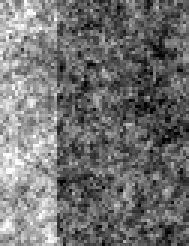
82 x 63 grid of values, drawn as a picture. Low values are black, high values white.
No regular stripes run through it. The texture is blotchy. The left part is higher, up to a seam about 30% of the way across.
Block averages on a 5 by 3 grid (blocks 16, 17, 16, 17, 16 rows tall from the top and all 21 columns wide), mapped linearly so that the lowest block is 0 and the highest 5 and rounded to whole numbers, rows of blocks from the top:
5 1 1
4 1 0
5 1 0
5 1 1
5 1 1
